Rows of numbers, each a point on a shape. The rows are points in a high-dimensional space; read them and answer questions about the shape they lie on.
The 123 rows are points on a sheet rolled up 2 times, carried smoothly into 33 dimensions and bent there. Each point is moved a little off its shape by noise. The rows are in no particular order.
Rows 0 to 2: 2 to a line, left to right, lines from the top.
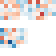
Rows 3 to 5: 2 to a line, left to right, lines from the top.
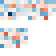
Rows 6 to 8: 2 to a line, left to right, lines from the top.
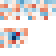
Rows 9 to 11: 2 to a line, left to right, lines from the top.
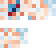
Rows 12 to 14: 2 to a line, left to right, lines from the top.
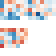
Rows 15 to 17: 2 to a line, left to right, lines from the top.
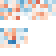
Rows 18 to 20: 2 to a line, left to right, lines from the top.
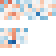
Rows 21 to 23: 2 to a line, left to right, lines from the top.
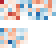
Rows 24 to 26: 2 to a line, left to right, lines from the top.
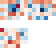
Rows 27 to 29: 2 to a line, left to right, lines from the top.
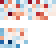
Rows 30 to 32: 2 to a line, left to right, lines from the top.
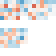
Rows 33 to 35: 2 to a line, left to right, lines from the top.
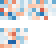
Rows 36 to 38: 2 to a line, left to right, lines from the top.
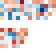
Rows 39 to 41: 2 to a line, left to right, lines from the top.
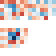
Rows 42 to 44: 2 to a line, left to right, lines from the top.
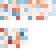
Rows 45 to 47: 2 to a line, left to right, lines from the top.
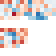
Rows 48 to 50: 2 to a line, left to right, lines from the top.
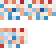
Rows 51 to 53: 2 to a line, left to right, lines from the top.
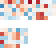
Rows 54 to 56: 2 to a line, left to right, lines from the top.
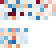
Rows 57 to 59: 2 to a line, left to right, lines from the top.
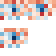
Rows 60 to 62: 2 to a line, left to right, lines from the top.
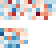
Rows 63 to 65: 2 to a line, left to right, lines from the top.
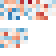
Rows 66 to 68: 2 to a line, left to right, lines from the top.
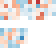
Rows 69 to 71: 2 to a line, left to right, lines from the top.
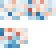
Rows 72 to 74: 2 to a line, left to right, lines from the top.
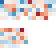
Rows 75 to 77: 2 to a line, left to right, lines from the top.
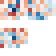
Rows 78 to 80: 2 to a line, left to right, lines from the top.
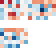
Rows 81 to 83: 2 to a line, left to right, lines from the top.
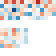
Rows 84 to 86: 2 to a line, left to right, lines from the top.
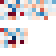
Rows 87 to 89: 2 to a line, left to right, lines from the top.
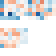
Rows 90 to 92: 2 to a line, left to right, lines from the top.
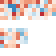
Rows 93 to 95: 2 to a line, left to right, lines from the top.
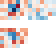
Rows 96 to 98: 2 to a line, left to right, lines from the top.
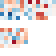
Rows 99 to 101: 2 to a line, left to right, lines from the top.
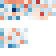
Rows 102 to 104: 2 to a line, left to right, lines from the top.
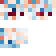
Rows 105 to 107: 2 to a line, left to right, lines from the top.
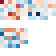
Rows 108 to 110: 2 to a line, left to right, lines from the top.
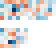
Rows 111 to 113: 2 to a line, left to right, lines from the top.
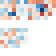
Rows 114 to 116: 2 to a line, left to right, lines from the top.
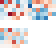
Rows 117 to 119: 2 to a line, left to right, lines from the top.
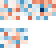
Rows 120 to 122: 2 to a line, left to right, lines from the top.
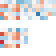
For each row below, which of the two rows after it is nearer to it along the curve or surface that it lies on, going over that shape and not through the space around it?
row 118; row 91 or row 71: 71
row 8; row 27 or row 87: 87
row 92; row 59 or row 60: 60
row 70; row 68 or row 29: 29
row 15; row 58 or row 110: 110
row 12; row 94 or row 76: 76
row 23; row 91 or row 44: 44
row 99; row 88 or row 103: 88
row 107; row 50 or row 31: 50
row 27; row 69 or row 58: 69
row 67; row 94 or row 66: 66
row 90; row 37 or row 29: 37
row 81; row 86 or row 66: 86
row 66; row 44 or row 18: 18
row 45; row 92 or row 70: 92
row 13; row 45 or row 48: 48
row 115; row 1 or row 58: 58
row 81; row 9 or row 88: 9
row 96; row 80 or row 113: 80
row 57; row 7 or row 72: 72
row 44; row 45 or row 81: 45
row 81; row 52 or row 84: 84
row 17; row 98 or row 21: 21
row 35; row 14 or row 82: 14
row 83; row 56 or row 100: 100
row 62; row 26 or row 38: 38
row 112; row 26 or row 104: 104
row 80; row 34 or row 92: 34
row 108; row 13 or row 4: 13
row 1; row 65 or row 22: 65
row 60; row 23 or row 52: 52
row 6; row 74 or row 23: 23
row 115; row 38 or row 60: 38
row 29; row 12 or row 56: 12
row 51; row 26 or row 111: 26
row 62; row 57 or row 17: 57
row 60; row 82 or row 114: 82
